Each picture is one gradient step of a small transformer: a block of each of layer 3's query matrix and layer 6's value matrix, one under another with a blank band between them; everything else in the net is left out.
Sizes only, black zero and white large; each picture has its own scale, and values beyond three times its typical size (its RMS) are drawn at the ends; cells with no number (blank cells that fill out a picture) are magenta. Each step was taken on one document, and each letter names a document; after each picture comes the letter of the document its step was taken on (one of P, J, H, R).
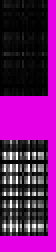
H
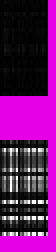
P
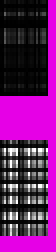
P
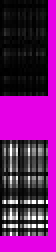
P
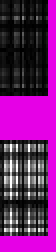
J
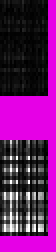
H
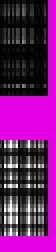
J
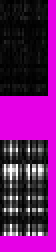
H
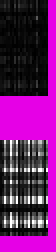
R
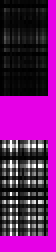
P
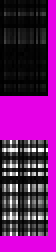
P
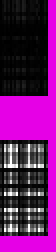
J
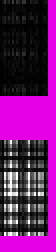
J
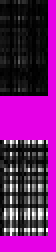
R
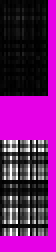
H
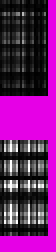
J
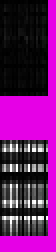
P
